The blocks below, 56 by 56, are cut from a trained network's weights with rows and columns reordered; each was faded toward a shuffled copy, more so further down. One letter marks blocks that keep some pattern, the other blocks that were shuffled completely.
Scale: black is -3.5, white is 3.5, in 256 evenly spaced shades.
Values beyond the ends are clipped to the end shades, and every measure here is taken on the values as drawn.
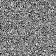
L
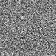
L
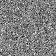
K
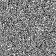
K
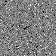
K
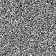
K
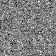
L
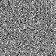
L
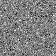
K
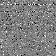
L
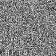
L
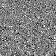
L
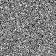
K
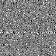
L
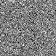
L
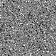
K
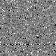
L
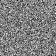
K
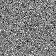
K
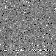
L
